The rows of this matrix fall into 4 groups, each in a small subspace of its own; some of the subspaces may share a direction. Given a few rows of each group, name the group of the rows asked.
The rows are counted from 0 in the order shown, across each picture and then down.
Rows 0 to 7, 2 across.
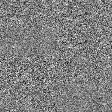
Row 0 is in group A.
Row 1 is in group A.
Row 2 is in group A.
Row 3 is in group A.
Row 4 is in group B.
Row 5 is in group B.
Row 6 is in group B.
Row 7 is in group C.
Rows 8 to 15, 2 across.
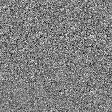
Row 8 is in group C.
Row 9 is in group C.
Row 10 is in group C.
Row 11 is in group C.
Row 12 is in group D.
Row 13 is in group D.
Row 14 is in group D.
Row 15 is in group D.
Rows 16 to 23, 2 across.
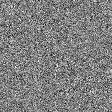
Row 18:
D
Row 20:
A
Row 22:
A
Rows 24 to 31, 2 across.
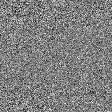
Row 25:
C
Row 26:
B
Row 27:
C
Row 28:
A
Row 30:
B
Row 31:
C
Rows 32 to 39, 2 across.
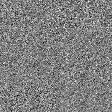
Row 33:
C
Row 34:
C
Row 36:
D
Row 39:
C
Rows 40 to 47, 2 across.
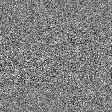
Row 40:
D
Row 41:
A
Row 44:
A
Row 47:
C
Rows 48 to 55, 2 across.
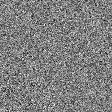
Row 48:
B
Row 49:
C
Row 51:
B
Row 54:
B
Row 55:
C
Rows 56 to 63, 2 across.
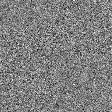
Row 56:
D
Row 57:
D
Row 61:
C
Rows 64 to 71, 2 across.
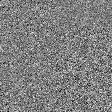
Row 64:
C
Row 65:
C
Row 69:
A
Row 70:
C
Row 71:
B
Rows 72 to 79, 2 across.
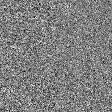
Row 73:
B
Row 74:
A
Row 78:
B
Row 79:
D
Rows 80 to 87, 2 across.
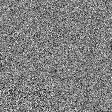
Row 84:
A
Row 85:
A
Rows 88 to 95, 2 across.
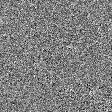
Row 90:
B
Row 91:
A
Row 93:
A
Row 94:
A
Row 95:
D
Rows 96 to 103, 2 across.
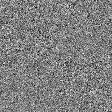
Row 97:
B
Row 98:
C
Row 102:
D
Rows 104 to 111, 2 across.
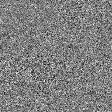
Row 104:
D
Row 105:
C
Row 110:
C
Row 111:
C
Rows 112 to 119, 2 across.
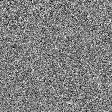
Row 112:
C
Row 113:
B
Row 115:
D
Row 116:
B
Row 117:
C
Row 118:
C
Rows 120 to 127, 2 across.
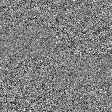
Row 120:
C
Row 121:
D
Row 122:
C
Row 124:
C
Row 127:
B
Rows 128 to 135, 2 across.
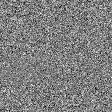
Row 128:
A
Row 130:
A
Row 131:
B
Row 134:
B
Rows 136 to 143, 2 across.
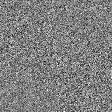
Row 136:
B
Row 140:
B
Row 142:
D
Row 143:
C
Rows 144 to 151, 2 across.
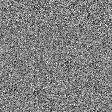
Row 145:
B
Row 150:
D
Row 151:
C
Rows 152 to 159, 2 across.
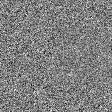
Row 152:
C
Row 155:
A
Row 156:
B
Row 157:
A
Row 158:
D
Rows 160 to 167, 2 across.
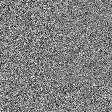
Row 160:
B
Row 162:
C
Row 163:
B
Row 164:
D
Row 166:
C
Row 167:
D
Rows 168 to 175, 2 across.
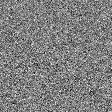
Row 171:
A
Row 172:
C
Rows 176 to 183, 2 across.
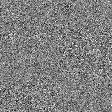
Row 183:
A
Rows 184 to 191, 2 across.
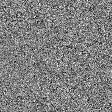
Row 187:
A
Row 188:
D
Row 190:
C
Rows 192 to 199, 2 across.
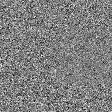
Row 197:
D
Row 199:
A
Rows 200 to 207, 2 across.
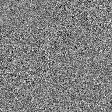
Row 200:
D
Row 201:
B
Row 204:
A
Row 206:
B
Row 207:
A
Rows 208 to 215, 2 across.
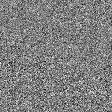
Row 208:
D
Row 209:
A
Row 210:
A
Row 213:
B
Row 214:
B
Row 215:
C
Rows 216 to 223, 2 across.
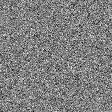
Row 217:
B
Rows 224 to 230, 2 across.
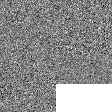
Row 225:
D
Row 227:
A
